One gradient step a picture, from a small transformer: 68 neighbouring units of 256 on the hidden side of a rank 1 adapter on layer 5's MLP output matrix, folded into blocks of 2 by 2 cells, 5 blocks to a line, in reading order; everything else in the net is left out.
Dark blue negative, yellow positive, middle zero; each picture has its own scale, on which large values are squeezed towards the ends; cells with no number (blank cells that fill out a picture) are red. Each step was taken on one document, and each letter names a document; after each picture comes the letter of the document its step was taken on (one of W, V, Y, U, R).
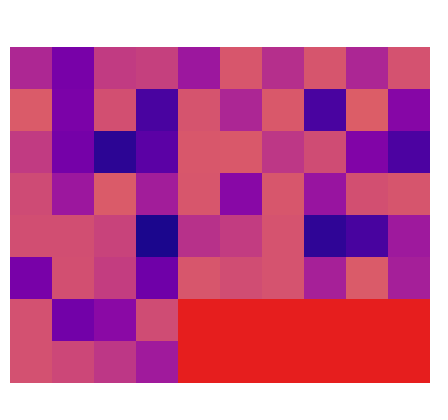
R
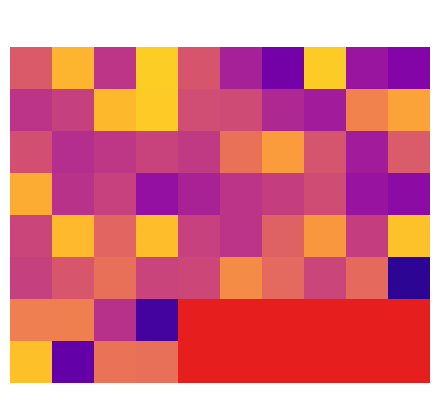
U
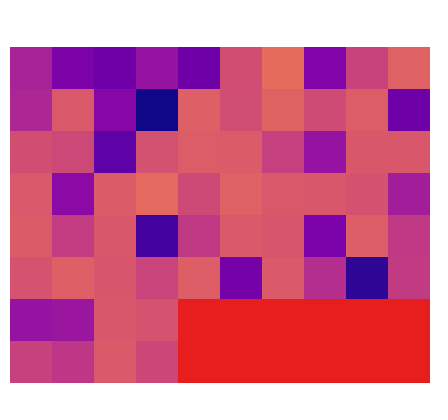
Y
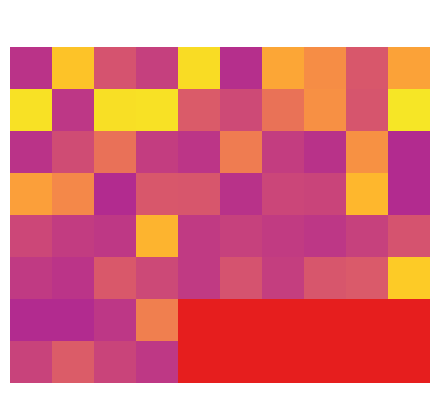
U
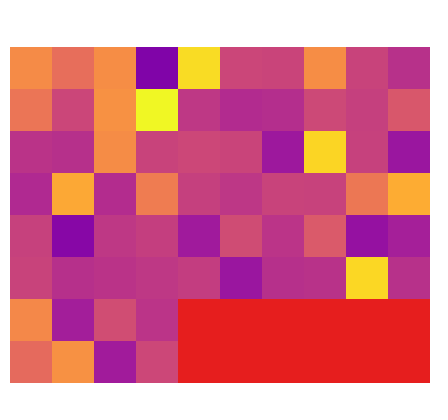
Y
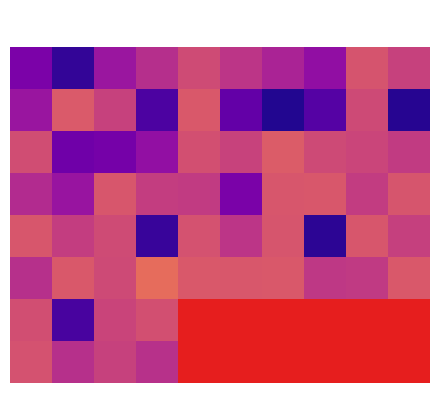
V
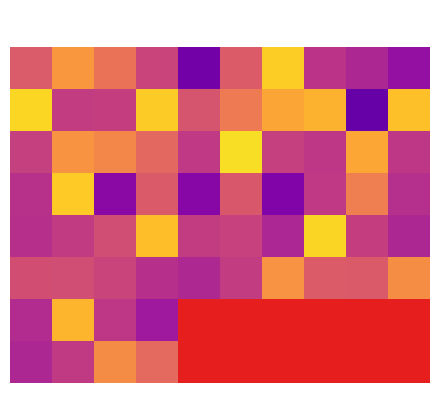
U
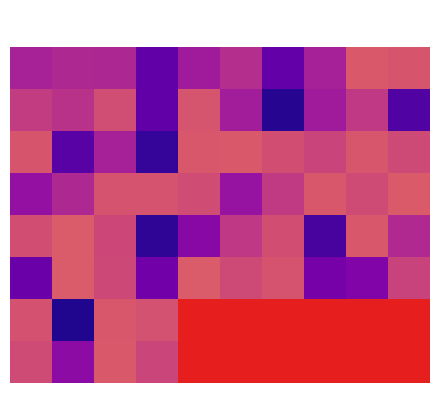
V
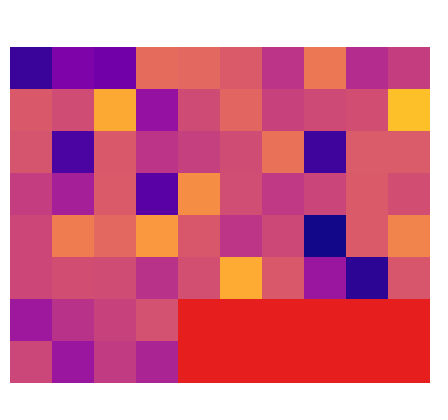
Y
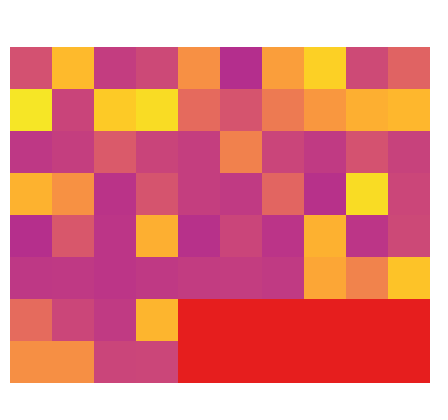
U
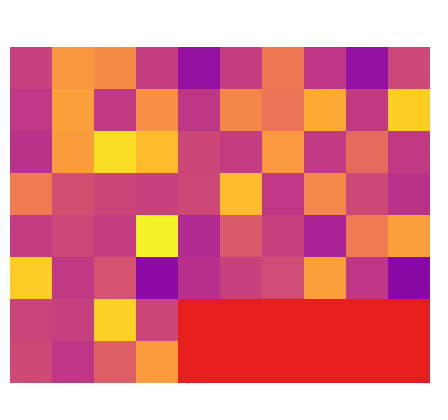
R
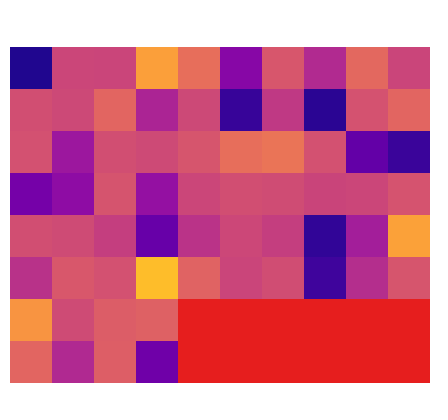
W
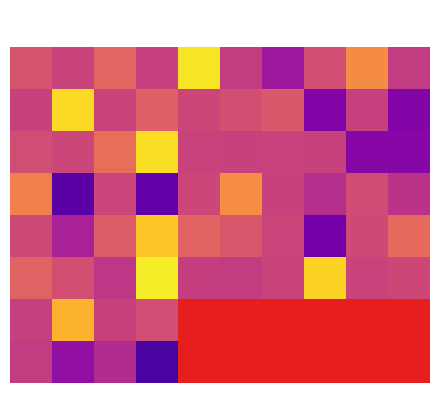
R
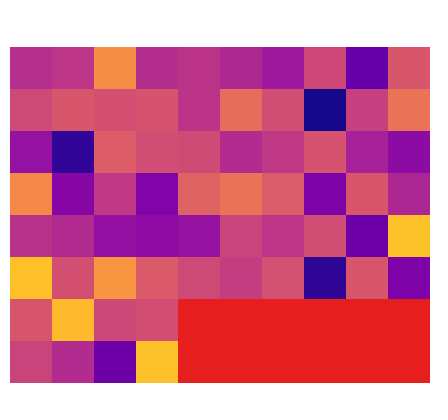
R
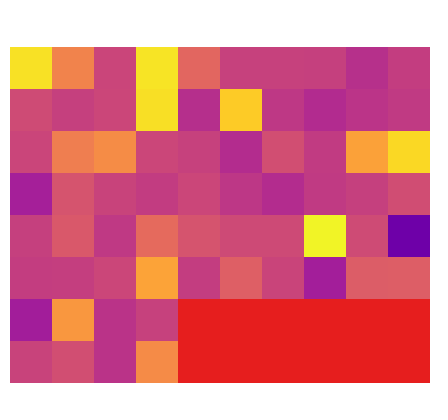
W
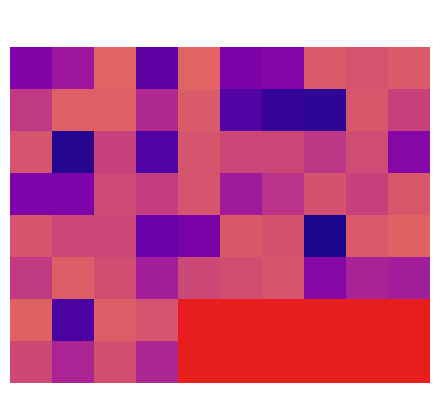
V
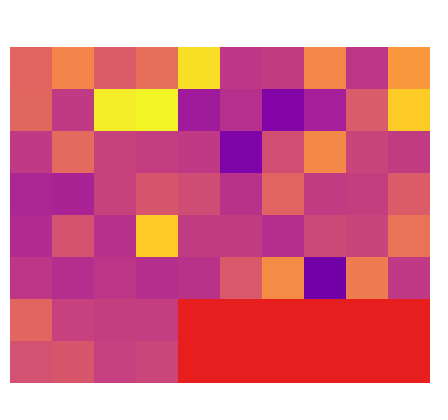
U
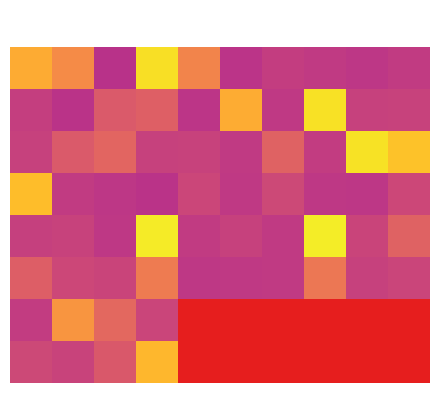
W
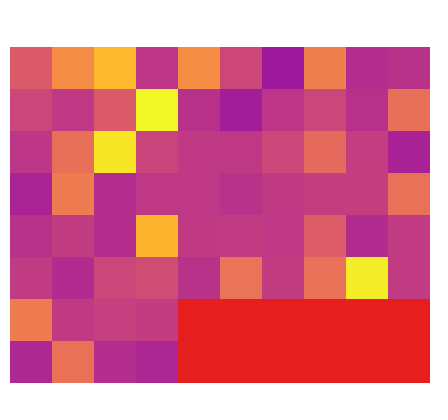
Y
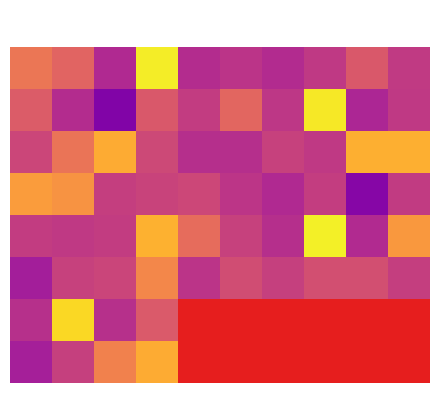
W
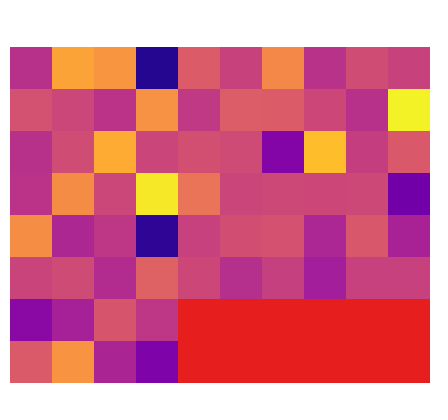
Y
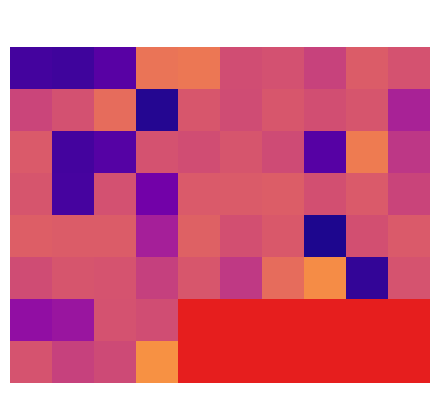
Y
